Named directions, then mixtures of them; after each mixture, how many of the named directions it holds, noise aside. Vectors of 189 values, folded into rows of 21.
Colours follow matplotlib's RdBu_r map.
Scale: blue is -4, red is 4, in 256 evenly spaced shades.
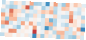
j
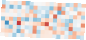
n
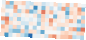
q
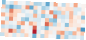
two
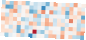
three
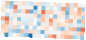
one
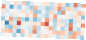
one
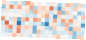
one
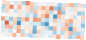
one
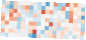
two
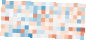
two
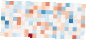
three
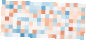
three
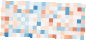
one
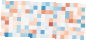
two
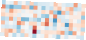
two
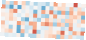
three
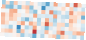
three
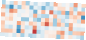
three
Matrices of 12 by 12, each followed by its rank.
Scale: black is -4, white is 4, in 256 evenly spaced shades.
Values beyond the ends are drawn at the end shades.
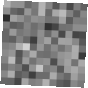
full rank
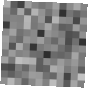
full rank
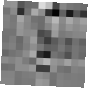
two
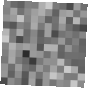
full rank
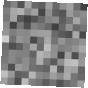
full rank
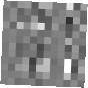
two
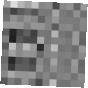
two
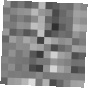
two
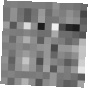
two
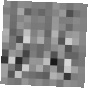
two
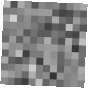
full rank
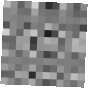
two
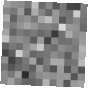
full rank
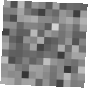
full rank
